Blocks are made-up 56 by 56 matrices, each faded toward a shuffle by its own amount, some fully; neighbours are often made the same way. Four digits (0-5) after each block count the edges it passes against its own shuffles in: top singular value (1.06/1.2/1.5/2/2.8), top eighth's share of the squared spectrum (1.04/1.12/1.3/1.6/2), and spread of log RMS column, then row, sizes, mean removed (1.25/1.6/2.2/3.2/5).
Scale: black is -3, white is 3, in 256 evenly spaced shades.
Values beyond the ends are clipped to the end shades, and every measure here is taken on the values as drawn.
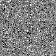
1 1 2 0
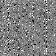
2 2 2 0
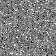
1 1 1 0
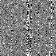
2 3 3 0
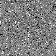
1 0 1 0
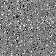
1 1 1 0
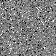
0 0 0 0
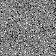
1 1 2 0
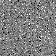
0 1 1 0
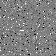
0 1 0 0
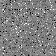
2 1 0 0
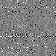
4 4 1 2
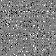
3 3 1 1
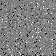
1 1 0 0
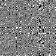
2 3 3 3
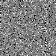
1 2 2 0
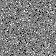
0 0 0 0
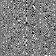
2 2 3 0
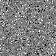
0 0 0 0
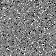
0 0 0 0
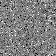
0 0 0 0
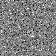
0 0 0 0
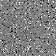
3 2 1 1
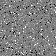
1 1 0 0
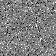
2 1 0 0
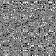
4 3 1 2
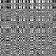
5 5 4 4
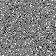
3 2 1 0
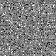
3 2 0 1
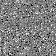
2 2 0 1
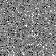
3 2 1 0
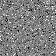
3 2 0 0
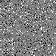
2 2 0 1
